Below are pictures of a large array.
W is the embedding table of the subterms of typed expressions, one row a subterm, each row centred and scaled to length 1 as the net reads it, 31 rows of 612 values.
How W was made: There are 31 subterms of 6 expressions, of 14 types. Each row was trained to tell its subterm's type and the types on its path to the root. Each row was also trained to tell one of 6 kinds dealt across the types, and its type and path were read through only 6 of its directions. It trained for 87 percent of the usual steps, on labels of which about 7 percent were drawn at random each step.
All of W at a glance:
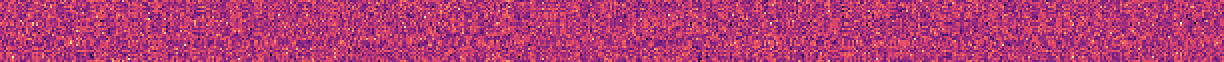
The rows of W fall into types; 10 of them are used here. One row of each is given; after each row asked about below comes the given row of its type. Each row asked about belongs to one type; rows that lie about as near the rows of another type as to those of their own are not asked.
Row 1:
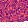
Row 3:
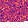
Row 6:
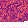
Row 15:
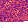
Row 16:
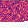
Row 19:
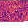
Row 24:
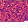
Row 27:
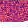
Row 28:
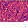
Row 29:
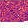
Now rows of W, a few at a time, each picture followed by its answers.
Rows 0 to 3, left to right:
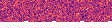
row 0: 16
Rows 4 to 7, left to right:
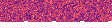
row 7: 6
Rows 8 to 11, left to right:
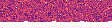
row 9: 15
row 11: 29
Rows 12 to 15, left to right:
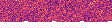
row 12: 29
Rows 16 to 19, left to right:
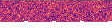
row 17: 28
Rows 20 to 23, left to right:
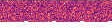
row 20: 3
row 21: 3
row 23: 1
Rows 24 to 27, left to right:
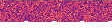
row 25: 15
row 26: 24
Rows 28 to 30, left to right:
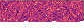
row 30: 16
